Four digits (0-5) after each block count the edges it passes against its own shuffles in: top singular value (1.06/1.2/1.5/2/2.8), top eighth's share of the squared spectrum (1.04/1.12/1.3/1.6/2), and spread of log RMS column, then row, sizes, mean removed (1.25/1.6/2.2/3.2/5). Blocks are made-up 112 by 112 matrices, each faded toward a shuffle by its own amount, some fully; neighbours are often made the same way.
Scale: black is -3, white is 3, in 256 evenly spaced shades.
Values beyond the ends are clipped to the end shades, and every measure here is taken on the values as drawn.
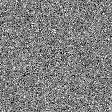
0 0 0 0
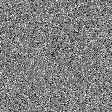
0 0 0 0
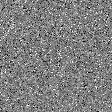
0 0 0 1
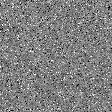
0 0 0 1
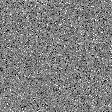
0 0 0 0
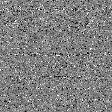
1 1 0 3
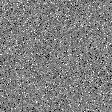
0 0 0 0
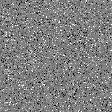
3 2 1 1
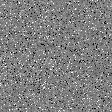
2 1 0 0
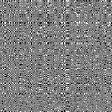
5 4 4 4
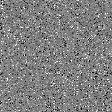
3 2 1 1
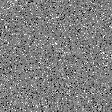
3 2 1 0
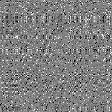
5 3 2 2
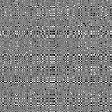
5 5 4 4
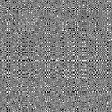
5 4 3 3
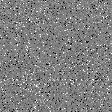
3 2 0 1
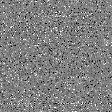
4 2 1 2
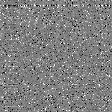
4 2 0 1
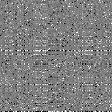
5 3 2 2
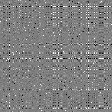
5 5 3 3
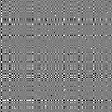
5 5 4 4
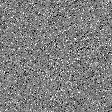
2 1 0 0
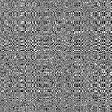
5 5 4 4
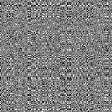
5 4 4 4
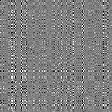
5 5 4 4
